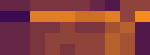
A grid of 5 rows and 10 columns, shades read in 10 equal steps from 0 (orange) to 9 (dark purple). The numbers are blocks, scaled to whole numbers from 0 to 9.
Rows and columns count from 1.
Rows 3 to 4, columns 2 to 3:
7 6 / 7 6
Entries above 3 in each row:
10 3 9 9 9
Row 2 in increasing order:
0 1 1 1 1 2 2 5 9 9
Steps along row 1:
same down same same same up up down same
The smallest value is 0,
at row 2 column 10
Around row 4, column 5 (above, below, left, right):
5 6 5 5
